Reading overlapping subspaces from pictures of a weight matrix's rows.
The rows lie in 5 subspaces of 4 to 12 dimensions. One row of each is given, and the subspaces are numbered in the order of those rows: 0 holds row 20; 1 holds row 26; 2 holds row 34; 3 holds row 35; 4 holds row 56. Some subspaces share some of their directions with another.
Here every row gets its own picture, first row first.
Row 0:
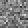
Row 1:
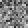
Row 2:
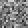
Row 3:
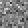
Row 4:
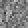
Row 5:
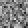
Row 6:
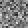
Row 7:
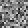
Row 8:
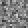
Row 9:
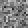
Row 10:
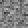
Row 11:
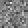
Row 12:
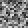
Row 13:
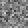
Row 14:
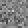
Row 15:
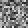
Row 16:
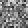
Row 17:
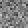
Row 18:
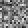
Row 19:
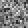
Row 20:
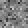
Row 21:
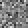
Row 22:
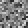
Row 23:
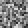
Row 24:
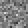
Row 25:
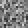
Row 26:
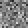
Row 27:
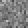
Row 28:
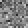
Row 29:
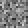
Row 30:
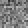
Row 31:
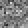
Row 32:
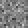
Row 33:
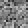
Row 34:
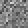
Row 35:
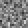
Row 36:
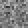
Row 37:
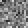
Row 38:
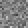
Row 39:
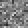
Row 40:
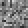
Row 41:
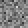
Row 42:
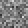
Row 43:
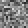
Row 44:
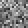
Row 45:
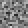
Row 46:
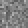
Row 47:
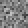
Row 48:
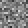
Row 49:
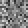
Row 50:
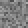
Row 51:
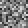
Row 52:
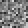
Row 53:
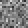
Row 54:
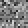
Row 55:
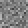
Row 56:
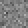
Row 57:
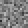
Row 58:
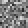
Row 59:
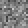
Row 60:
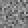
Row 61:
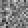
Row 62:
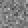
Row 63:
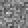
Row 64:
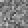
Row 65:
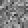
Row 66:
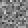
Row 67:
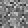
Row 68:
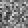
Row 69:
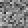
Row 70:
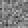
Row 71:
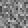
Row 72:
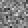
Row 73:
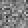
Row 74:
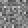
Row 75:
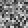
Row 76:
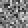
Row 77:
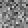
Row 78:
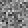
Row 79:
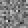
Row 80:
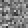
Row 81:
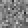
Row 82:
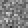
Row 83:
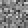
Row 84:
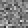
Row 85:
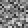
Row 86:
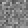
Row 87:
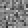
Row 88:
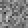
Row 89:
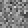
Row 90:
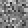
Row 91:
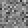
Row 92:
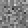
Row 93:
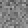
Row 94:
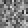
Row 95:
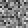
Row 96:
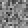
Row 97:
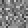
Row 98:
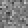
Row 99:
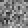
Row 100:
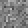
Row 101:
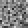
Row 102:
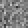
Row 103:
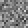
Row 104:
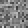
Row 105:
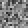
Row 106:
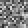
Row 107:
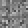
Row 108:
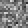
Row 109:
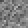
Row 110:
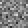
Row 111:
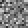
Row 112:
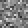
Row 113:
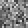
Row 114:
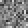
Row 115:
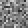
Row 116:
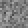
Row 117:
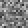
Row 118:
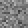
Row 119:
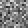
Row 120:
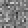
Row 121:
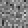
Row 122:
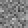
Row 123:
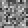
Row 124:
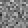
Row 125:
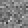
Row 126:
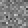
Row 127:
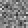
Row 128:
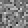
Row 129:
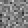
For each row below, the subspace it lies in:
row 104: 2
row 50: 3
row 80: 4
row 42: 4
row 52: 3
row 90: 2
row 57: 3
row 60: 2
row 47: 2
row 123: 2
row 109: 4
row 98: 2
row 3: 4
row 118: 4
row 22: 3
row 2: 1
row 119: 0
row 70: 4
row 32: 2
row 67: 2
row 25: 2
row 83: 4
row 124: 1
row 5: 3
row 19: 1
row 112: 0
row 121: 4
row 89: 2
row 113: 1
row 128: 3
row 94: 3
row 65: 4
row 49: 4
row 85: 2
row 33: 4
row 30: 2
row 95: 2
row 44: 1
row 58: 2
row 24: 3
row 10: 2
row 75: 3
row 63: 4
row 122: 2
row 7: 3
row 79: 4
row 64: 4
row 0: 2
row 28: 1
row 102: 2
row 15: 1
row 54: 4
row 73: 0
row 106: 2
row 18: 4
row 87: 4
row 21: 2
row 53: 4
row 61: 4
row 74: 2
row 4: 4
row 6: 1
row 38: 3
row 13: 2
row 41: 4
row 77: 1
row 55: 3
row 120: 2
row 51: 0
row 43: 1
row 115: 0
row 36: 2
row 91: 2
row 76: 2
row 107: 4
